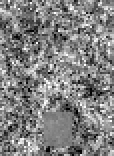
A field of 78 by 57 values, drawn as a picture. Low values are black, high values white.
No overall slope runs across the table. An odd patch, calmer than its surroundings, sits in the bottom middle. The centre is the ninth with the highest average. There is no seam. The halves do not mirror each other. The bottom middle is the calmest part.
